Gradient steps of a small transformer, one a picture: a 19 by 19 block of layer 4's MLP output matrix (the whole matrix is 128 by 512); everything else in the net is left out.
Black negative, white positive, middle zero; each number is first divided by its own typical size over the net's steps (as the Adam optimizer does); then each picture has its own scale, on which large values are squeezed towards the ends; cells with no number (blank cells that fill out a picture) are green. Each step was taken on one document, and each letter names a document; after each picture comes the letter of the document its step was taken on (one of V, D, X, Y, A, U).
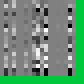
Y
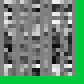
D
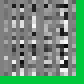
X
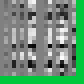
X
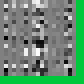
Y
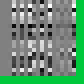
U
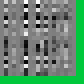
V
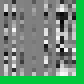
X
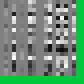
X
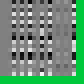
U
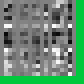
D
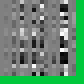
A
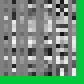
X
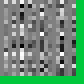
A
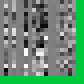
Y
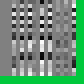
U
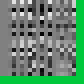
U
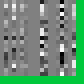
A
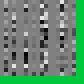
A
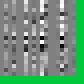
A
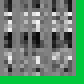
D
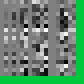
Y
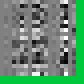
A
